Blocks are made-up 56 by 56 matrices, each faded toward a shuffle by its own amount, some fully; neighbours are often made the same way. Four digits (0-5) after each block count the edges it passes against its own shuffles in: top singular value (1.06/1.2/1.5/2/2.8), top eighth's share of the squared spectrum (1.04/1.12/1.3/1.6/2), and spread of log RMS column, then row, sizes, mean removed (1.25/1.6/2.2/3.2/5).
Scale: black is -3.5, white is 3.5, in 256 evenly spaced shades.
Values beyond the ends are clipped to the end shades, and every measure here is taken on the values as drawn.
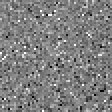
0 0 0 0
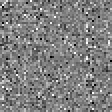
1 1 2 0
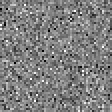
0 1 1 0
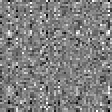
4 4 3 2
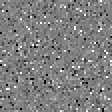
0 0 0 0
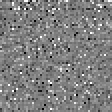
1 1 0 1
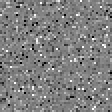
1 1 0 0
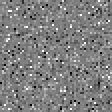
0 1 0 0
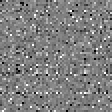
4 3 1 2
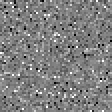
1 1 0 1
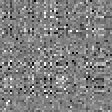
4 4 2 3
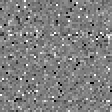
3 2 0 1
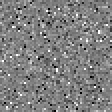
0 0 0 0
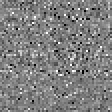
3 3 0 2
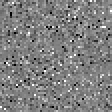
2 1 0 1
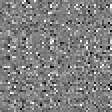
4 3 2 2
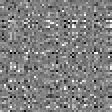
4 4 2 3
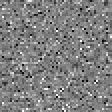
2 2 1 0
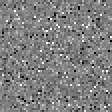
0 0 0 0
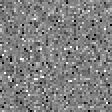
2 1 0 0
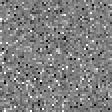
0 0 0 0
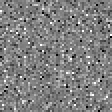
2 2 0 0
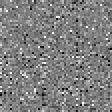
3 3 2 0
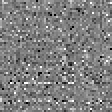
4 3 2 2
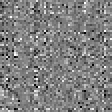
4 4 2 3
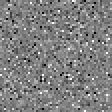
2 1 0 0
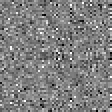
4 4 2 2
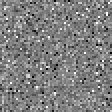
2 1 0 0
